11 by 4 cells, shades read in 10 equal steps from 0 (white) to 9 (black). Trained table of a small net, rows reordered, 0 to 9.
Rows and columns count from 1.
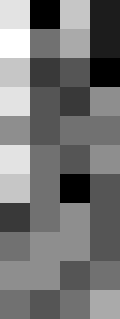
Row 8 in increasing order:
4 5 6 7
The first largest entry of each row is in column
2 4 4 3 2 3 3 1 4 3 2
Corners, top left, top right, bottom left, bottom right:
1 8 5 3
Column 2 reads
9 5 7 6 6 5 5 5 4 4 6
